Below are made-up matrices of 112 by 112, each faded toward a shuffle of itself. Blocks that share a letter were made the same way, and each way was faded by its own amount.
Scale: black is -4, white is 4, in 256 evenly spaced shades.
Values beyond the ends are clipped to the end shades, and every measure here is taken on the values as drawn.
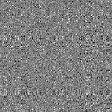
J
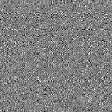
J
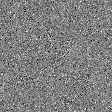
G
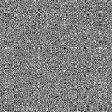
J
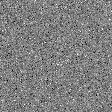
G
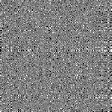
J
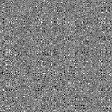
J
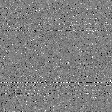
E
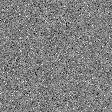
G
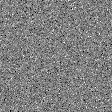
G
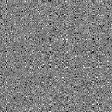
J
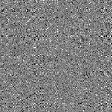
J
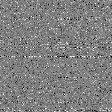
E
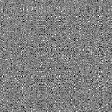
J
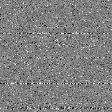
E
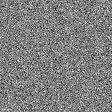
G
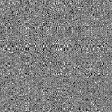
J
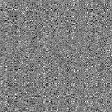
J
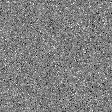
G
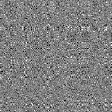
J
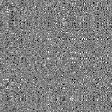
J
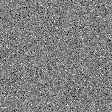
G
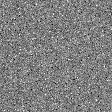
G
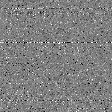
E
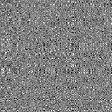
J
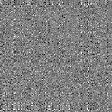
J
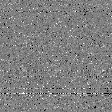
E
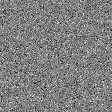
G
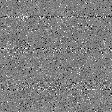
E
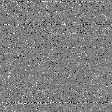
E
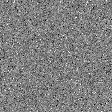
G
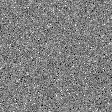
G
